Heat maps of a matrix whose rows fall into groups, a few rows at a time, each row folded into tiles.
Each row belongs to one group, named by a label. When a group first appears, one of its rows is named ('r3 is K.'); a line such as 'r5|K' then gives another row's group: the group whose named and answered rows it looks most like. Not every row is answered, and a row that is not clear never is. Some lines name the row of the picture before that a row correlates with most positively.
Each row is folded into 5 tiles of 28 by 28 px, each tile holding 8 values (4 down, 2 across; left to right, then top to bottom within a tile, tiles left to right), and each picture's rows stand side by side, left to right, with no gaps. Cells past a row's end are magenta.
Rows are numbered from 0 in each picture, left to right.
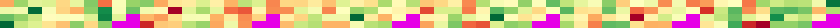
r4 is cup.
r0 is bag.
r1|cup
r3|bag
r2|bag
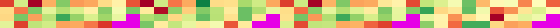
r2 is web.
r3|cup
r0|web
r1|web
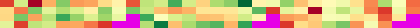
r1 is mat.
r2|cup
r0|web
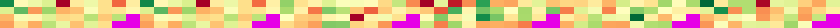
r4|bag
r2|cup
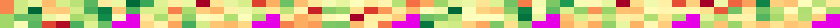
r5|web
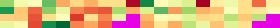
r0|cup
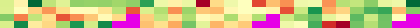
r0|mat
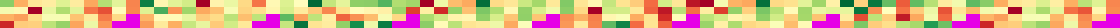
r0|cup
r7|cup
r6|mat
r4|cup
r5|web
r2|mat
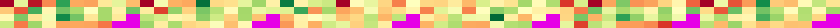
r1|web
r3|bag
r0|web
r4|web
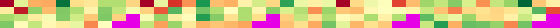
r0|web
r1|web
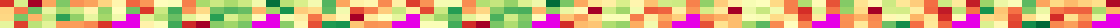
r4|cup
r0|web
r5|cup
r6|cup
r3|bag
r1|bag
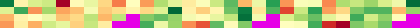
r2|bag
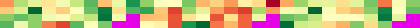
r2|bag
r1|cup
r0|bag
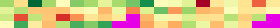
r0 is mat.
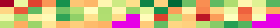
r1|mat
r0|web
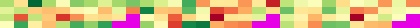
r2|cup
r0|mat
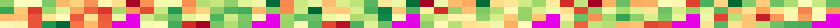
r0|cup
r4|web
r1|bag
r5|mat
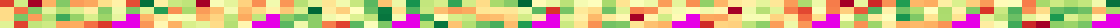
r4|cup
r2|bag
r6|web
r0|web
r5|cup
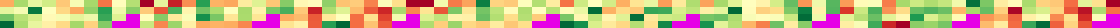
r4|bag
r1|web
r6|bag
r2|cup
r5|bag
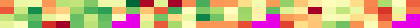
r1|web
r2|cup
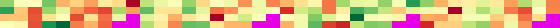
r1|cup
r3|cup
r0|cup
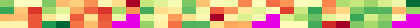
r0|cup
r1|cup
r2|bag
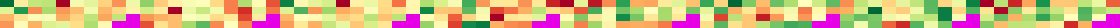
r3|cup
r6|bag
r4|web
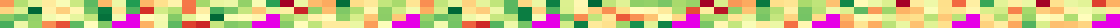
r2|web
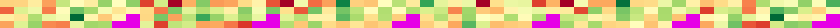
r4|web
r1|web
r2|web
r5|bag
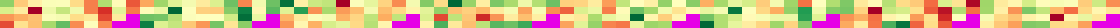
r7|cup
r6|cup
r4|bag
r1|bag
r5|bag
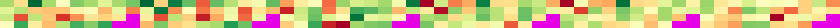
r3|web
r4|web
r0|mat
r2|bag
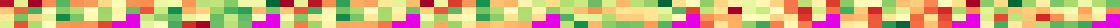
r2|web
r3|web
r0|web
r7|mat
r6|cup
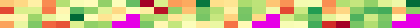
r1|web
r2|bag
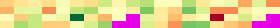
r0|bag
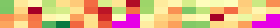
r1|cup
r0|cup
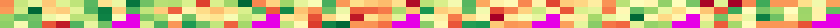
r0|bag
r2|cup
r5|web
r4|bag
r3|cup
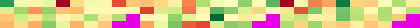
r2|web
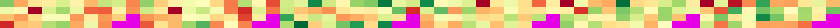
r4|web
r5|web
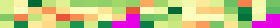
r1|bag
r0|mat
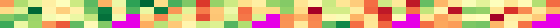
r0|bag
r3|cup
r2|cup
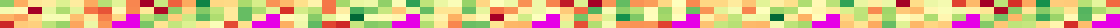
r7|web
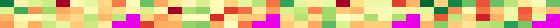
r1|cup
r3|mat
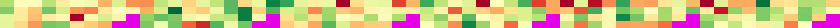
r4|web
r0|cup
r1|bag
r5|web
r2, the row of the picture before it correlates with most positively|2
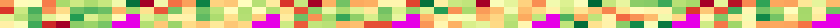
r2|web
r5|web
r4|mat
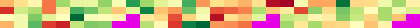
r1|cup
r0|bag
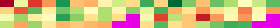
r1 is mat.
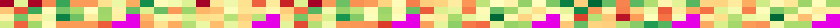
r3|bag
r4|mat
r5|bag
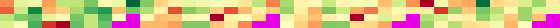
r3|web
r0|bag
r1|cup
